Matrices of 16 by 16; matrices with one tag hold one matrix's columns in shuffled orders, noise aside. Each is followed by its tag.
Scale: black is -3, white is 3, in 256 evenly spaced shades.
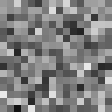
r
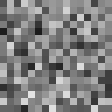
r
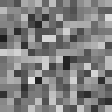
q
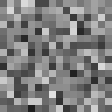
r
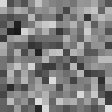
r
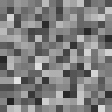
q
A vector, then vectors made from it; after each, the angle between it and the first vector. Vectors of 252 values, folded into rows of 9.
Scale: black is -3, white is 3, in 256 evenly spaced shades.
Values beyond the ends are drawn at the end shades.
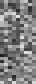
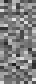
orthogonal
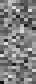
partly opposed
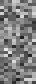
partly opposed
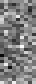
nearly parallel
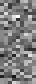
partly aligned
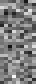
partly opposed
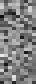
nearly opposite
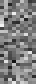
partly aligned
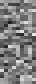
orthogonal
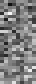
partly aligned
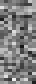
partly opposed
